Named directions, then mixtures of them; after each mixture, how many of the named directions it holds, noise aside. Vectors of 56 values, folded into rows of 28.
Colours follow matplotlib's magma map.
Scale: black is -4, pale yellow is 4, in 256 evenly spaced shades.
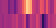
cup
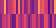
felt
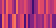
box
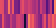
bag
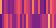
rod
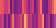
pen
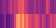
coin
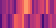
three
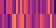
three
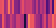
one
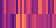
three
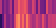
two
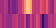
one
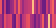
two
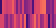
two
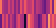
two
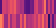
three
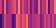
three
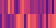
two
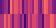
one
